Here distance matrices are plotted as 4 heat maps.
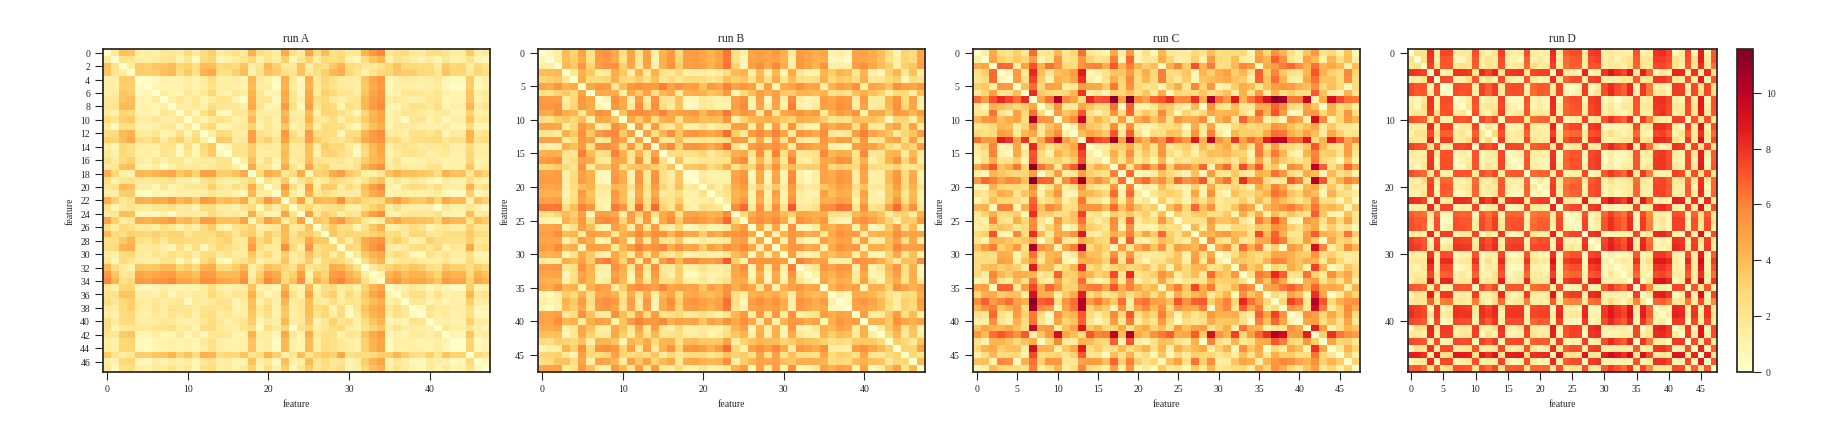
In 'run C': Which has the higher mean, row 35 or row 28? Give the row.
35
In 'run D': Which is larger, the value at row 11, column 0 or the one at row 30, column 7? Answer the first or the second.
the first
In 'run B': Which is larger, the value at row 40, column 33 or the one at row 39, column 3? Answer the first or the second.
the first
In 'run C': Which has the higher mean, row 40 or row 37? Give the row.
37
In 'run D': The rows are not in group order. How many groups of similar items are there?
2
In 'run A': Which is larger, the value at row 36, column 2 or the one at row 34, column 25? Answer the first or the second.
the first
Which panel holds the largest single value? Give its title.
run C
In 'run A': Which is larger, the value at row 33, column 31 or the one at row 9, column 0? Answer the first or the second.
the first
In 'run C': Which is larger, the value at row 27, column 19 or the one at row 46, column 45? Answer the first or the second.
the first
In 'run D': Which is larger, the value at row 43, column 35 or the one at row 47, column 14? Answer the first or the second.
the second
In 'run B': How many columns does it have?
48
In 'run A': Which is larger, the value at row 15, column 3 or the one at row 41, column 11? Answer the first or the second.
the first
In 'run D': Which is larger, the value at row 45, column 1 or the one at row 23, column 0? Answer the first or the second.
the first
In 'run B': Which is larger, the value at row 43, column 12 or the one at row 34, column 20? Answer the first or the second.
the first
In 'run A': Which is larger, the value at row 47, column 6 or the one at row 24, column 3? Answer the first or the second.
the second
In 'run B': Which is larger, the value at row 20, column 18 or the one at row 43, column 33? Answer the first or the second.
the second
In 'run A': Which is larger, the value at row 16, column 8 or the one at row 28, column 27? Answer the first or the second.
the second
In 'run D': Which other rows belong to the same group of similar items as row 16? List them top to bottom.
0, 1, 2, 4, 7, 8, 9, 11, 12, 13, 15, 17, 19, 20, 21, 23, 27, 30, 31, 32, 33, 34, 36, 37, 41, 42, 44, 46
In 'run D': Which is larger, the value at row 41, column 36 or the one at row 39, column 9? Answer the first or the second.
the second
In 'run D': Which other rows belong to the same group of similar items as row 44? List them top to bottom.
0, 1, 2, 4, 7, 8, 9, 11, 12, 13, 15, 16, 17, 19, 20, 21, 23, 27, 30, 31, 32, 33, 34, 36, 37, 41, 42, 46
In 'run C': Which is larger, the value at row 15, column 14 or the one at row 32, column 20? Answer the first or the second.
the second
